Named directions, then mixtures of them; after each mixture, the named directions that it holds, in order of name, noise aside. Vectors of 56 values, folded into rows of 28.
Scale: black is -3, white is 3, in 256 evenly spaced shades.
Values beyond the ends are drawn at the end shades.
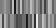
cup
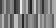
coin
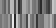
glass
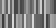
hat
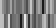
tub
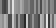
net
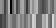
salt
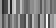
net, salt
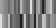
cup, tub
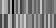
cup, net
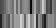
cup, tub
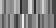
coin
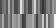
coin, net, salt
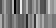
coin, cup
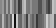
glass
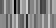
coin, cup, glass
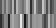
tub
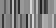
cup, glass, salt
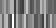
glass, hat, salt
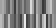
cup, net, tub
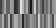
coin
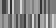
cup, net, salt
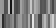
cup, hat, salt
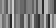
hat, net, tub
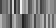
coin, cup, net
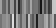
glass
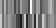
cup, tub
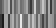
hat, tub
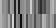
cup, glass, tub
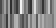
coin, salt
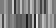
cup
